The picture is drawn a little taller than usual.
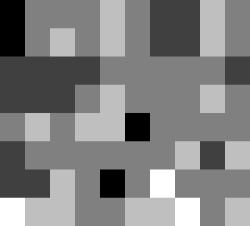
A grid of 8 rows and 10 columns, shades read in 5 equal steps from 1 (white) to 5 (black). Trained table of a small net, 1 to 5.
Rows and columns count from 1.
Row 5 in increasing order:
2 2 2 3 3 3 3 3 3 5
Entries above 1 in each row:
10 10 10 10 10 10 9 8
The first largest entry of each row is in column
1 1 1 1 6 1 5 4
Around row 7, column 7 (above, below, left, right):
3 2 3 3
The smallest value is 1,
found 3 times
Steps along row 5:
down up down same up down same same same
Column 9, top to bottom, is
2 2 3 2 3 4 3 3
